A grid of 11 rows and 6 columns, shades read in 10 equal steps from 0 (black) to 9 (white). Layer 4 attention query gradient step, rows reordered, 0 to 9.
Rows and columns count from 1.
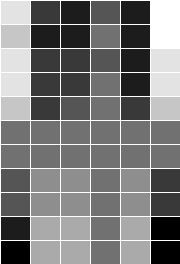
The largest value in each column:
8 6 6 4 6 9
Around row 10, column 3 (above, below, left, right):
5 6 6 4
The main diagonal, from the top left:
8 1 2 4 2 4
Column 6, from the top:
9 9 8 8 7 4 4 2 2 0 0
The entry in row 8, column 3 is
5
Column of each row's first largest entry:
6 6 1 1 1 1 1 2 2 2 2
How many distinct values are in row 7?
1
